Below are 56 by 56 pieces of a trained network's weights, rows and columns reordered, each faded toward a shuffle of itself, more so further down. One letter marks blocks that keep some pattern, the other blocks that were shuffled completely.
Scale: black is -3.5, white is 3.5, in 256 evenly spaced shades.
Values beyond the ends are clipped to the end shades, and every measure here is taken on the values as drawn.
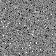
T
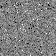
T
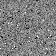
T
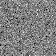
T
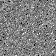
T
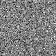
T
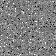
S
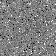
T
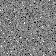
T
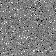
T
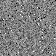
T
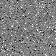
T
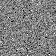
T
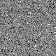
T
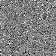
T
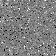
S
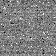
S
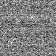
S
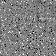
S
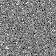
T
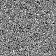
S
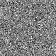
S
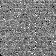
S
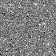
T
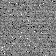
S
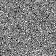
T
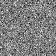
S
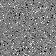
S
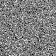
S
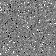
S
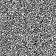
T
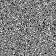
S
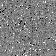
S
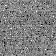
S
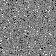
T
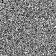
T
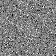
T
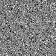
S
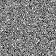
S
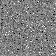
T
